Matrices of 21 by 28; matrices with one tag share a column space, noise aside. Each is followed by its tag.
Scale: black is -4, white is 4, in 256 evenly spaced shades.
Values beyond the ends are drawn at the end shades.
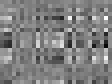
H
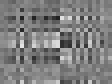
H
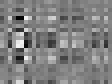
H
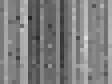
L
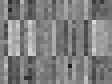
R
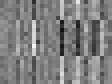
R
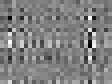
H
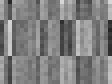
R
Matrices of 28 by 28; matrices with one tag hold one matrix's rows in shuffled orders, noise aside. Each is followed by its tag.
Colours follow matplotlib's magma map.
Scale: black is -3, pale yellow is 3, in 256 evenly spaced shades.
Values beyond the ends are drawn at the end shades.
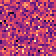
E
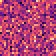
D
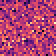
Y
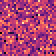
E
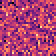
E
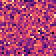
Y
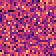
E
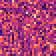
D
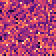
E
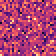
D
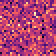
D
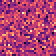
Y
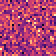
D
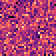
E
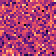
Y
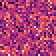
E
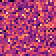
E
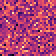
E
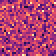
Y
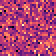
E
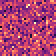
D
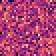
E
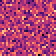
Y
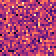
E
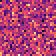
D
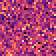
Y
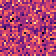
D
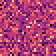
D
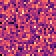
E
